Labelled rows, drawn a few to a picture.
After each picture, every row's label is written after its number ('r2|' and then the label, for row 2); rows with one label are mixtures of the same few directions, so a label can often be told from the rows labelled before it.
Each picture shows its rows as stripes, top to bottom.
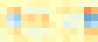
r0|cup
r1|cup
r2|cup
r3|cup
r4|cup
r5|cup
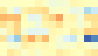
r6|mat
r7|cup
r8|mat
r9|mat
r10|cup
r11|cup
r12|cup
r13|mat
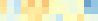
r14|cup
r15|cup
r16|mat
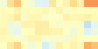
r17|cup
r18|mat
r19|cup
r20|cup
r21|cup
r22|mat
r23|cup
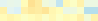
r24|mat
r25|cup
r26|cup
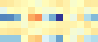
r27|mat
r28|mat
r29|mat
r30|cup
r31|mat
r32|mat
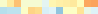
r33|cup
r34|mat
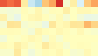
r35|mat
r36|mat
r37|cup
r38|cup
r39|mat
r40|mat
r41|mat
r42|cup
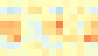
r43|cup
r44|mat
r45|mat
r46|mat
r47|mat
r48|cup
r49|mat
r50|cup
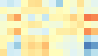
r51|mat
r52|cup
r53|cup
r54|mat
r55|cup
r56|cup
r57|cup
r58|cup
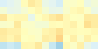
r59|mat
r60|mat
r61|mat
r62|cup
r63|mat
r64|mat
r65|mat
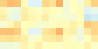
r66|mat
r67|cup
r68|cup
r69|cup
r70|mat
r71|mat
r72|mat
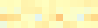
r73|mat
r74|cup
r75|mat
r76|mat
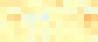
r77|mat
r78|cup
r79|cup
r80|cup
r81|cup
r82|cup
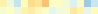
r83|cup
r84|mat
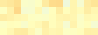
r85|mat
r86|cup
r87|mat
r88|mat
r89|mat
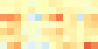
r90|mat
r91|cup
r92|mat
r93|cup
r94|mat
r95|mat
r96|cup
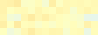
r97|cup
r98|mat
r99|cup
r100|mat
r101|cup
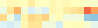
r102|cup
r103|cup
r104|cup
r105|mat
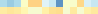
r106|mat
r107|mat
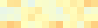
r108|cup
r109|mat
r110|mat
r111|mat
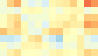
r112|cup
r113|mat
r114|cup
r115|cup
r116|mat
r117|mat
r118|mat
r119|cup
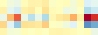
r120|cup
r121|cup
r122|cup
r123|cup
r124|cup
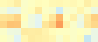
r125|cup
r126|mat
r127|mat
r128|mat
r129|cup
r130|cup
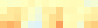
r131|cup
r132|mat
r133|mat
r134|mat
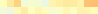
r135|cup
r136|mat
